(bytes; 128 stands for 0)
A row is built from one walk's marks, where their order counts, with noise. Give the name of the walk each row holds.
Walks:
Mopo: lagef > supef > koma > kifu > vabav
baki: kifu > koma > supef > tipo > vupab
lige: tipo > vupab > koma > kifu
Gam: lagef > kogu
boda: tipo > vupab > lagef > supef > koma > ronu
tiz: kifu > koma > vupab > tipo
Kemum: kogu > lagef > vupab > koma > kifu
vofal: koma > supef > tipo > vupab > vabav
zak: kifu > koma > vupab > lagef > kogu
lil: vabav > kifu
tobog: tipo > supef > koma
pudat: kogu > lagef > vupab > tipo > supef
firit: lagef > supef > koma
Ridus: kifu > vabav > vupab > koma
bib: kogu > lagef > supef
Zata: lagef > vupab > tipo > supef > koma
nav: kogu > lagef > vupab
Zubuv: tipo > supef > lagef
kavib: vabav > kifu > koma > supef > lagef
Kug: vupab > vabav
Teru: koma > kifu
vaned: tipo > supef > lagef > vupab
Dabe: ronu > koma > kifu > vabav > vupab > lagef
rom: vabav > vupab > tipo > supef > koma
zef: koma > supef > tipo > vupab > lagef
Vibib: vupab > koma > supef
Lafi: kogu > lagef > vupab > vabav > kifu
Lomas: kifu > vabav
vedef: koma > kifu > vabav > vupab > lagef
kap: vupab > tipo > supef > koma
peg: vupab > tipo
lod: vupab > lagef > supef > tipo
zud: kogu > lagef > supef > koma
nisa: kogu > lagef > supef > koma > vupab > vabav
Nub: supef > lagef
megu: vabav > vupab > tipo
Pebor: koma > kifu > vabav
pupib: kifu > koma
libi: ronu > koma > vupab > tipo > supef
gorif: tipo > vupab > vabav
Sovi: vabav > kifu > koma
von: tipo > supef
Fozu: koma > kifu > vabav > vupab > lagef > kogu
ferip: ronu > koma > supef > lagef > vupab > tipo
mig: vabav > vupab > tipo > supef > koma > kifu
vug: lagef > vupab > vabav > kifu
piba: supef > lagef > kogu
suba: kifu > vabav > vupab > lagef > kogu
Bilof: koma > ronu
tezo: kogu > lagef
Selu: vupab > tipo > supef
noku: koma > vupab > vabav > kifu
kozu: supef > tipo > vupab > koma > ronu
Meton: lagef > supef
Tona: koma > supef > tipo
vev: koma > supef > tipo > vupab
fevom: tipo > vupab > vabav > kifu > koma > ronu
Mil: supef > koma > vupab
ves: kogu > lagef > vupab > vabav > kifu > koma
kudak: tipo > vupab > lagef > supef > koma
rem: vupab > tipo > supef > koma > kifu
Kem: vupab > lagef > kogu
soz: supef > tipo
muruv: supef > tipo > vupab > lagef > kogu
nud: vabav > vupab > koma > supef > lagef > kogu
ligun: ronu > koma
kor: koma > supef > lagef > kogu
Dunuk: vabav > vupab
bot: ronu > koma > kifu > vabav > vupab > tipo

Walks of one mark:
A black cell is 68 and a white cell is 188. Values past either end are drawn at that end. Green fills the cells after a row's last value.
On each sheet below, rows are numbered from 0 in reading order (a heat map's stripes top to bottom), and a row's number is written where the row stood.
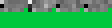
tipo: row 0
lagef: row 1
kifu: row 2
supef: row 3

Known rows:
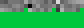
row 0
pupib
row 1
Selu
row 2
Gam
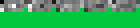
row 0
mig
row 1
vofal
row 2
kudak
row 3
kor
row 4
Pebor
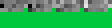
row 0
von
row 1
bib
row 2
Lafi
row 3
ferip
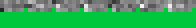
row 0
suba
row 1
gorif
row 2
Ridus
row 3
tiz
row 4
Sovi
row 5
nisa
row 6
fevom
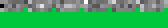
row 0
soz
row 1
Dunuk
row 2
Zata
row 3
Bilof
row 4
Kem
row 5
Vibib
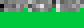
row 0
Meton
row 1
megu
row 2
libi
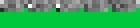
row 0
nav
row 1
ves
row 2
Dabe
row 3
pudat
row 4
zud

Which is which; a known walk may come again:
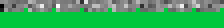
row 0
Zubuv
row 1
Dunuk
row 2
bot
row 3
boda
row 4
Vibib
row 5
pudat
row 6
nud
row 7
zef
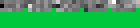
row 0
Lomas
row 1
Ridus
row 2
peg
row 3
kor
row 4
ligun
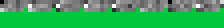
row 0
rem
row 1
tiz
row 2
vedef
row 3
noku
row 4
Fozu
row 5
kap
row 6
kavib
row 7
Kemum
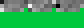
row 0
baki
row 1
zak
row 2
von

